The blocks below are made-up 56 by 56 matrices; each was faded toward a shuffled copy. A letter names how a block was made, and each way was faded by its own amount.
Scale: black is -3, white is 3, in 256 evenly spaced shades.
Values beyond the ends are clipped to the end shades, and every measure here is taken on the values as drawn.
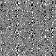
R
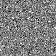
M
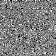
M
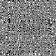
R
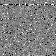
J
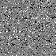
J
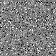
J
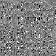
R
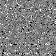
J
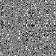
R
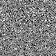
M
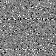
J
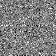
M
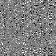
R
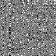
R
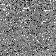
J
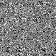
M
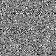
M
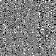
R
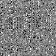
R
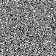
M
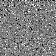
J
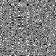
R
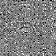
R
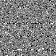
M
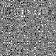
R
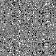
R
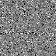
J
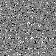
J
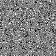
M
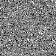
M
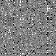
R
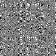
R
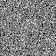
M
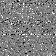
J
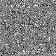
J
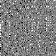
R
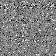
J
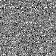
M
